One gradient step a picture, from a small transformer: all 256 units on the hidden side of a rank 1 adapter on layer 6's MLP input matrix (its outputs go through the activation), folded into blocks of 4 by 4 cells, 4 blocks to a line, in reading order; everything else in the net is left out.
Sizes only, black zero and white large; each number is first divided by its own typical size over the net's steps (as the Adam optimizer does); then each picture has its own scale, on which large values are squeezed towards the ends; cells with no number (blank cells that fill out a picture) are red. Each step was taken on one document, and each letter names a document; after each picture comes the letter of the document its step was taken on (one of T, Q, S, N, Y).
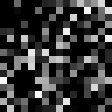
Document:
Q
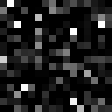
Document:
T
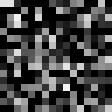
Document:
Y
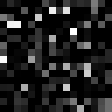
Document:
T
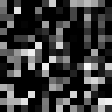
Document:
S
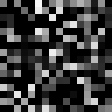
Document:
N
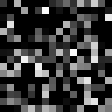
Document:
N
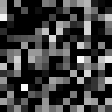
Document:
Y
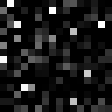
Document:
T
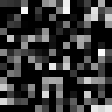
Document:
Y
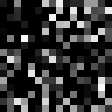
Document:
Q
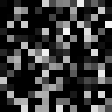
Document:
Q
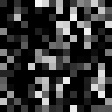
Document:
Q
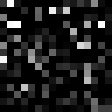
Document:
T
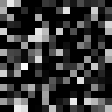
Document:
Y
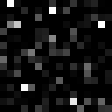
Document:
T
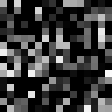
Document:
S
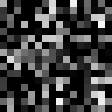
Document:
S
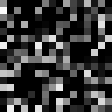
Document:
S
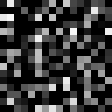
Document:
Y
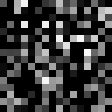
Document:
Q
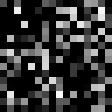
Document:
Q
